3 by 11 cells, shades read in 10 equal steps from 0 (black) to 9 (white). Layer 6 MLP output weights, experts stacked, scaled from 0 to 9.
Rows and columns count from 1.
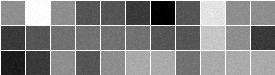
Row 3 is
1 2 5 3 5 6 6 4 6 6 6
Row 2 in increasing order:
2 2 3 3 3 4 4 4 4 5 7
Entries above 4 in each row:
6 2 7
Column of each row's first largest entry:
2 9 6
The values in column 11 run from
2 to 6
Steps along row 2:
up up same same same down same up down down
